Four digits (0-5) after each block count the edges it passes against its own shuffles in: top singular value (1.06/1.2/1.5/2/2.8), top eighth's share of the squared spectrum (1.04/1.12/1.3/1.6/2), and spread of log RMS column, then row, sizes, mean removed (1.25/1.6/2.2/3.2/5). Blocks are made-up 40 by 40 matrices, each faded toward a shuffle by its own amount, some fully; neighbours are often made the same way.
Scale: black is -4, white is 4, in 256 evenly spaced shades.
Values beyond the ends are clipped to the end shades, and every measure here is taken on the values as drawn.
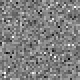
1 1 0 0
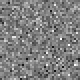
0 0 0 0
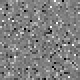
0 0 0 0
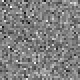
1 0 0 0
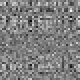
4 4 2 3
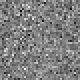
2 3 1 0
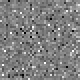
2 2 0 0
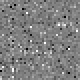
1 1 0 0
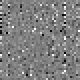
3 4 2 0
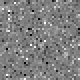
0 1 0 0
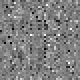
3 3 1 0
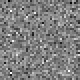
0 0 0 0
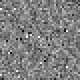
0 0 0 0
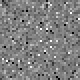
0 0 0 0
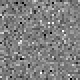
0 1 0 0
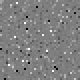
0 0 0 0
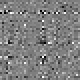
4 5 2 2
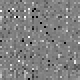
3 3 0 1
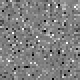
2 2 0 0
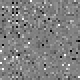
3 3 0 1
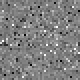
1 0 0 0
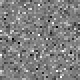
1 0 0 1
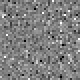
2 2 1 0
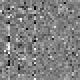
3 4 2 1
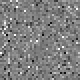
0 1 1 0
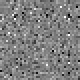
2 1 1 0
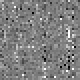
2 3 2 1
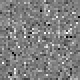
1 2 1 1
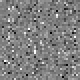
0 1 1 0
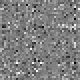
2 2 2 1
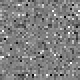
3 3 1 1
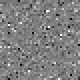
1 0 0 0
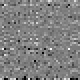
3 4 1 2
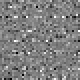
3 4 1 2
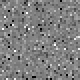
0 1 0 0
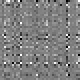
4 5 3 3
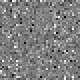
2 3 1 1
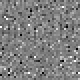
2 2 0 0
